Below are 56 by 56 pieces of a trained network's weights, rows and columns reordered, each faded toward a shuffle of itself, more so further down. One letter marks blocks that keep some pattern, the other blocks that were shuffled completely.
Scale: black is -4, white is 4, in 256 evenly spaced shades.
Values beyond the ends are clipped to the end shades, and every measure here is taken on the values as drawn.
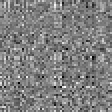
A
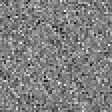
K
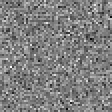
K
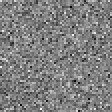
K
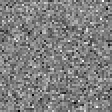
K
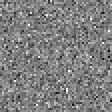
K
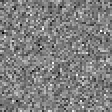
K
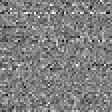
A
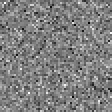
K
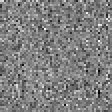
A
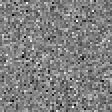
K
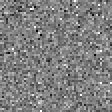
K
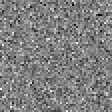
K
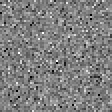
K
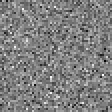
K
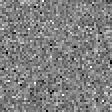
K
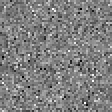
K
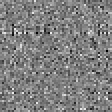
A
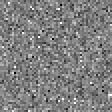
K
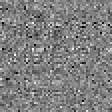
A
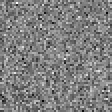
K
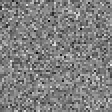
K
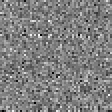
A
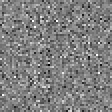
A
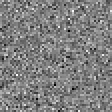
K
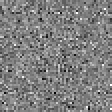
A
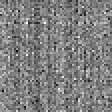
A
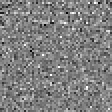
A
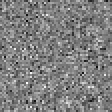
A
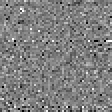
A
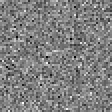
K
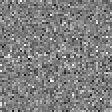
A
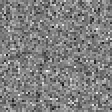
K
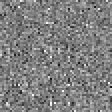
A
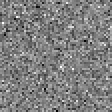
K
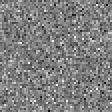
K
